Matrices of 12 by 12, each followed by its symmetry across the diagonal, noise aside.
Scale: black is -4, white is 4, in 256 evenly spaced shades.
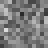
neither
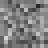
antisymmetric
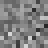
antisymmetric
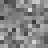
neither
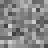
neither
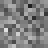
antisymmetric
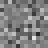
antisymmetric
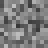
neither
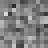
antisymmetric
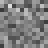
neither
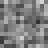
antisymmetric
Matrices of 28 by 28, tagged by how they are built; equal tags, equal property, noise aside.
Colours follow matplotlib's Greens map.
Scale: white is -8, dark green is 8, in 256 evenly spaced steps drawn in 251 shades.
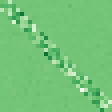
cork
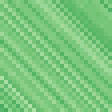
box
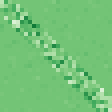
cork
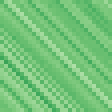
box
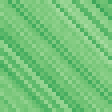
box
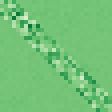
cork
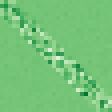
cork
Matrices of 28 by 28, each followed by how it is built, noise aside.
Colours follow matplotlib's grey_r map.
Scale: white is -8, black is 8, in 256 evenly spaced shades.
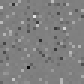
sparse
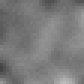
smooth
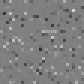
sparse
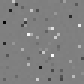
sparse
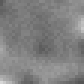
smooth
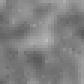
smooth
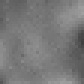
smooth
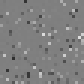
sparse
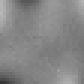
smooth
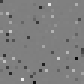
sparse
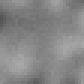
smooth
